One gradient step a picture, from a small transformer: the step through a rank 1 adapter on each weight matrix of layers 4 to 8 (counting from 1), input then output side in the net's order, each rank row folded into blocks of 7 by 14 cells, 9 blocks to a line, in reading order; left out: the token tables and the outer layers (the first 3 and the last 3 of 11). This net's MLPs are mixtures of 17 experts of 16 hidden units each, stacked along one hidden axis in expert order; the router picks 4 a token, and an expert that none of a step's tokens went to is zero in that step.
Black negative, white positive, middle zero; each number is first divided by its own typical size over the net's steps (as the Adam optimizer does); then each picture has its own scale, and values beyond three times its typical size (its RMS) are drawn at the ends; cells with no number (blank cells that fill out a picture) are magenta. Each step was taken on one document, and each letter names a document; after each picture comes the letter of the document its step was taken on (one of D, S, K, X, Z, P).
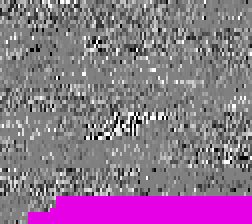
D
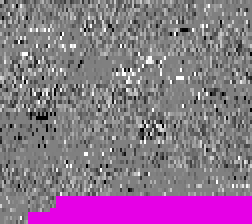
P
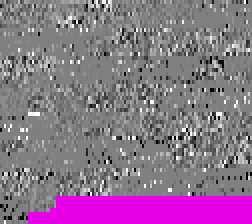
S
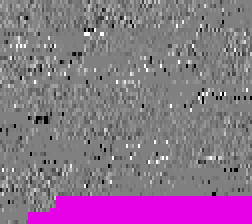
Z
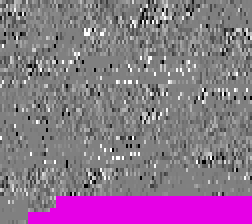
Z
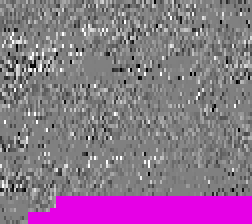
P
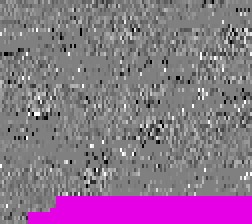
S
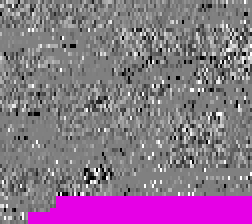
S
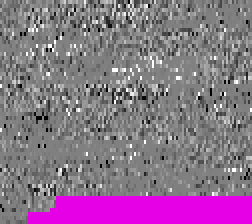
P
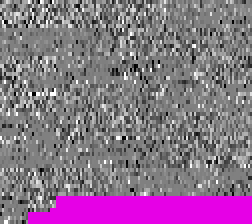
D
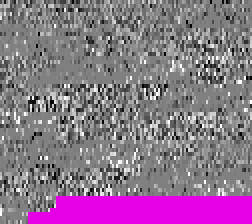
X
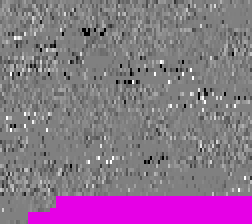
Z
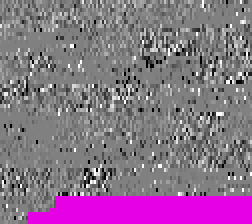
S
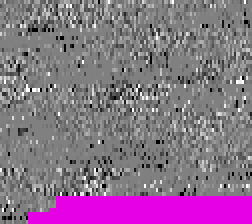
S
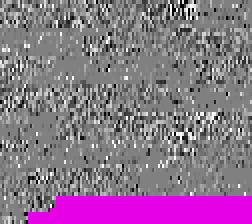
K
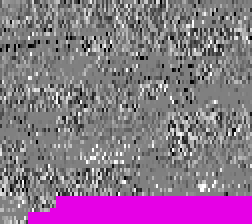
K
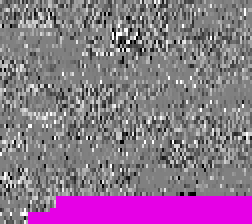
D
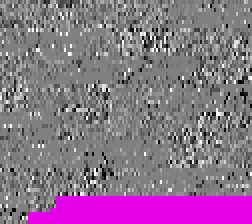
S
